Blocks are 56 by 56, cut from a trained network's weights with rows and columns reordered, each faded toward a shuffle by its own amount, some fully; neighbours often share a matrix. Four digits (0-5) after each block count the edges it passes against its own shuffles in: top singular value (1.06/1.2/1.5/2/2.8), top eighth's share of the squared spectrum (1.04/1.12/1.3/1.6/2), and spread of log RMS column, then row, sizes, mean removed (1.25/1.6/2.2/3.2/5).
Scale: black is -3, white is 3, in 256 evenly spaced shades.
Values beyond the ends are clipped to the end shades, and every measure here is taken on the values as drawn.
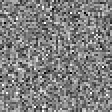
0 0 0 0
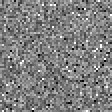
0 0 0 0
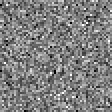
0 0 0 0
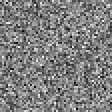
0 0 0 0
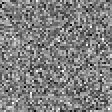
0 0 0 0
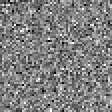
1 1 0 1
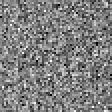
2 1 0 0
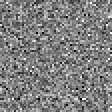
1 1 0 1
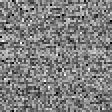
2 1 0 0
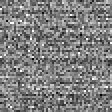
3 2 0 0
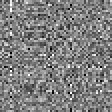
4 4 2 2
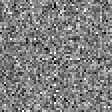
2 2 0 0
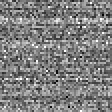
3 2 0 1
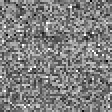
1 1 0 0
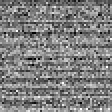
4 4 0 2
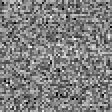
1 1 0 0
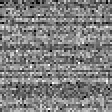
4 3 0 1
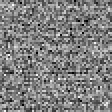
2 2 0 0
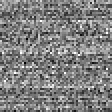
3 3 0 1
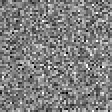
2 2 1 2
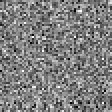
2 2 1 1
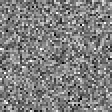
0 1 0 0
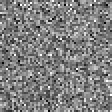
1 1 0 1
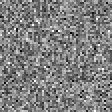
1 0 0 0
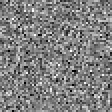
0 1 0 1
